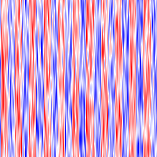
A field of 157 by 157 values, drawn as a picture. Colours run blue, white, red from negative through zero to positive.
There is no overall slope. Stripes running up and down repeat 11 times from left to right. Overall the values sit about 50% of the way up the scale. The grain runs up and down.
